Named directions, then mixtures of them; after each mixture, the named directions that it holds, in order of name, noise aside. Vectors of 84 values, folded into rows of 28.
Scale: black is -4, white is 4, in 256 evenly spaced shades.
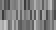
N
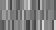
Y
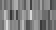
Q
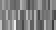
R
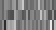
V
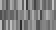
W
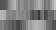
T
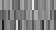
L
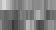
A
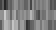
A, Q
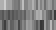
A, L, V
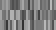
Q, R, W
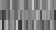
L, N, W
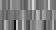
L, N, R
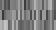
N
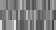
R, W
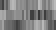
T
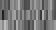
N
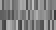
L, V, W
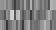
Q, R, V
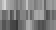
A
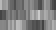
T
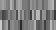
A, N, W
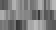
T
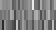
L, V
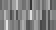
Q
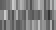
T, V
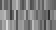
L, Q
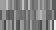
A, V, Y
